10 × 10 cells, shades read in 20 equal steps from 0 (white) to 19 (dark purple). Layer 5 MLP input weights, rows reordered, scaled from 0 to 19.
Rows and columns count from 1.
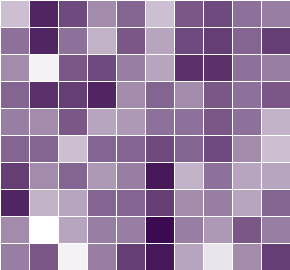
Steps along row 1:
up down down up down up up down down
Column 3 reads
14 11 13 15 13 5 12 7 7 1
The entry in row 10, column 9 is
9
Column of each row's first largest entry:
2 2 7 4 3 6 6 1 6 6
